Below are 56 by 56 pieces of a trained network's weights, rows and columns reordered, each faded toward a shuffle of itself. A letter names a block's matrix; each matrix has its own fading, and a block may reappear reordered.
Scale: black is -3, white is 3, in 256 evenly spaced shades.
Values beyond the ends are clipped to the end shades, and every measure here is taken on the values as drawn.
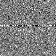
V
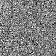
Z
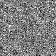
Z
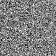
Z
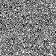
Z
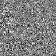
V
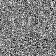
Z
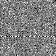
V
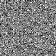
Z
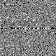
V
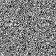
Z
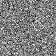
Z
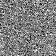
Z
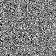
Z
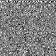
V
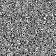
Z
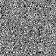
V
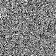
Z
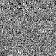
V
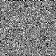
V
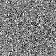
Z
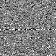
V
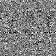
V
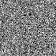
Z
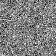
Z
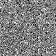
Z
